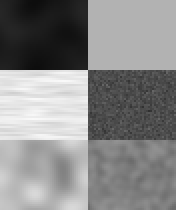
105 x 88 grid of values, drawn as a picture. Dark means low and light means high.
It is made of 3 by 2 panels. Panel 1,1: very low, smooth, faint in contrast. Panel 1,2: high, flat. Panel 2,1: very high, streaked across, faint in contrast. Panel 2,2: low, fine-grained, faint in contrast. Panel 3,1: high, smooth. Panel 3,2: middling, blotchy, faint in contrast.
